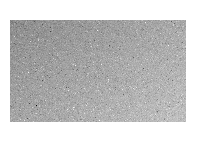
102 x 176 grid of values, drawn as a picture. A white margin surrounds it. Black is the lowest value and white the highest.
Mirror symmetry: none. Slope: up to the bottom right. Stripes: none. Ninth with the lowest average: top left.
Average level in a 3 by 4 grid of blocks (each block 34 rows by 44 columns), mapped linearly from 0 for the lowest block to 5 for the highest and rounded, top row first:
0123 / 1234 / 2345
